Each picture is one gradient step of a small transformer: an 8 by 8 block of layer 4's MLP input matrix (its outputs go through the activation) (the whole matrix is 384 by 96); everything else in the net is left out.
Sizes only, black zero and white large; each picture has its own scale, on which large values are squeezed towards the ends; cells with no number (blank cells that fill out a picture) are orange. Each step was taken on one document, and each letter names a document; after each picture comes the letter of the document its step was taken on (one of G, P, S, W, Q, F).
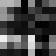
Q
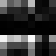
Q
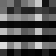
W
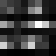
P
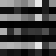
W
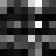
P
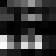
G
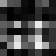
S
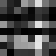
P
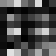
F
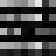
W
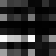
Q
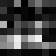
S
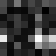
S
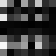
G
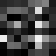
S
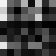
G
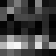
F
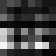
G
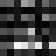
F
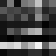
W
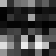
G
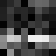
S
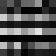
W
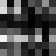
G
